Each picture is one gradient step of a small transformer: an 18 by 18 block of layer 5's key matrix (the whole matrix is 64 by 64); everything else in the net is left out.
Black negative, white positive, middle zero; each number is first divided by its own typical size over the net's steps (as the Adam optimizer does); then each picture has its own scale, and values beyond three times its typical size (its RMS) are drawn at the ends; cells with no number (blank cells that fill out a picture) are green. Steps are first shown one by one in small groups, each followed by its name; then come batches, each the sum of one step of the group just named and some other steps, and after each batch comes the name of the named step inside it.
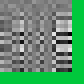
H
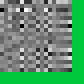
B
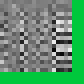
H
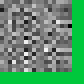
B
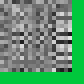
H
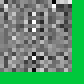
B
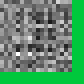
B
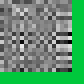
H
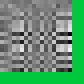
H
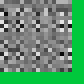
B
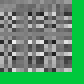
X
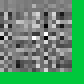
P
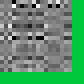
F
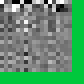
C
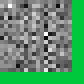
P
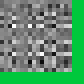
X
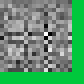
P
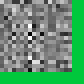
C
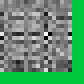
P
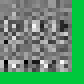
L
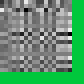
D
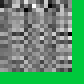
D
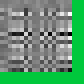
D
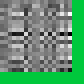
D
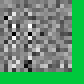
L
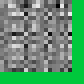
L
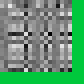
L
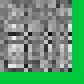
L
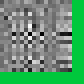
D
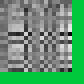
D
